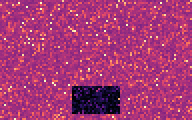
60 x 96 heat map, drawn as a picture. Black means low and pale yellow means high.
In the bottom middle lies a patch that is lower than the rest. A few values lie far out on both sides of the bulk. The ninth with the lowest average is the bottom middle. No regular stripes run through it.
